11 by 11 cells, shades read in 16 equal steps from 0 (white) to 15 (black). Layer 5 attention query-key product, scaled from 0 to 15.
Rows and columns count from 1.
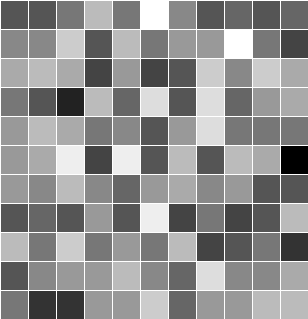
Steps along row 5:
down up up down up down down up same same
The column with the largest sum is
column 11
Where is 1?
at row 6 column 3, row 6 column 5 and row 8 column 6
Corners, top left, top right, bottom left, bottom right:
10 9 8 4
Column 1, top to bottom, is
10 7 5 8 6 6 6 10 4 10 8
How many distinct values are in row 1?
6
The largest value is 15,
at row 6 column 11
